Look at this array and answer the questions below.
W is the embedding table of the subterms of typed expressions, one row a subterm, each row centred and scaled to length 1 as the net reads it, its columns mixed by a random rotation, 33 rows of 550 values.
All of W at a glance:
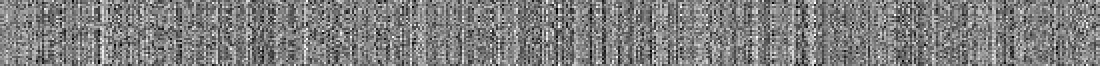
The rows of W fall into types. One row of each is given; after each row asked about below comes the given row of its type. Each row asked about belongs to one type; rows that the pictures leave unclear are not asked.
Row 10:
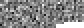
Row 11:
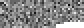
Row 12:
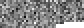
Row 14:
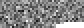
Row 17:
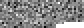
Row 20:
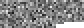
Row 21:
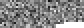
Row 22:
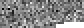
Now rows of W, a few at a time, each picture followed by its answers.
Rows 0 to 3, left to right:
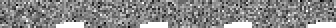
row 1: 17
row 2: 11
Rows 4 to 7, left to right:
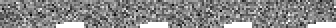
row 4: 22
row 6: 20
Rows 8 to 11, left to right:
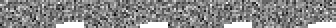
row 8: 10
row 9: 20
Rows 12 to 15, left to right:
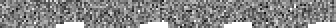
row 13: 11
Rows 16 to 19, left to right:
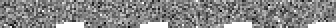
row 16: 20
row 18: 12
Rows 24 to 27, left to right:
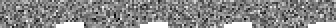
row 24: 14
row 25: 10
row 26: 14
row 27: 20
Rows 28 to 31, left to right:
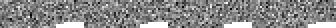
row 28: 10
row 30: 17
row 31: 17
